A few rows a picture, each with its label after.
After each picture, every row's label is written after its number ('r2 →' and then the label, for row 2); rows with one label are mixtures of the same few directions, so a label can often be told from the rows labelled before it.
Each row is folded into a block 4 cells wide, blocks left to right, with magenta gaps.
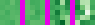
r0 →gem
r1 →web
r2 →gem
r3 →web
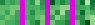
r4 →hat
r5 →gem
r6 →hat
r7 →gem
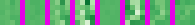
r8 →gem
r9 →web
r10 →gem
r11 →gem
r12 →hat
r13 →web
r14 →web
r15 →hat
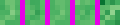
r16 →web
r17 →web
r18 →web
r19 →hat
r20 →hat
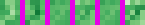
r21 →web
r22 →web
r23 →hat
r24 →hat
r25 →hat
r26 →hat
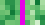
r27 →web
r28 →gem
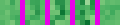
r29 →gem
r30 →web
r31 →web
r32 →gem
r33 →hat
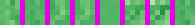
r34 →gem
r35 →gem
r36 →web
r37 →web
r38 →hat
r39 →hat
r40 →hat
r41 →gem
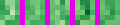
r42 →web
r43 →web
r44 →gem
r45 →web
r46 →web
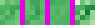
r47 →hat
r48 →web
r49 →hat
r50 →hat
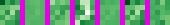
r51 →hat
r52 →web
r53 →hat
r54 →web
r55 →hat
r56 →hat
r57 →gem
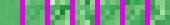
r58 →gem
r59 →hat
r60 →hat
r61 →gem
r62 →hat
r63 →hat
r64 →web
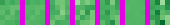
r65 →hat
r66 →hat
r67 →web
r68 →hat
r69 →gem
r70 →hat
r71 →gem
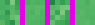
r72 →gem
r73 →hat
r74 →hat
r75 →gem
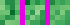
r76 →web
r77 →hat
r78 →hat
